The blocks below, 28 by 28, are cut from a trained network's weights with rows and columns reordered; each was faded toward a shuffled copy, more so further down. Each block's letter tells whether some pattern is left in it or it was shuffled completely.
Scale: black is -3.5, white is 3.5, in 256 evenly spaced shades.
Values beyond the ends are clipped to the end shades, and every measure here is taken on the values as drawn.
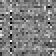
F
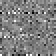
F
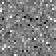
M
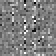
F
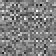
F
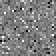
M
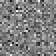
F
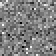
M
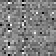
F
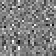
F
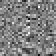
F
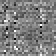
F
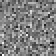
M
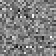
F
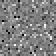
M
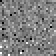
M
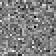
M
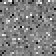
M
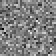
M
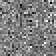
F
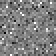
M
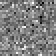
F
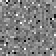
M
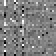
F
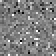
M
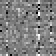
F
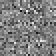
F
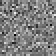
F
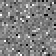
M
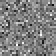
M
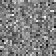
M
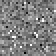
M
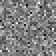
M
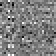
F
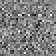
F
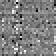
F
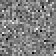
M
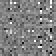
F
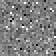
M
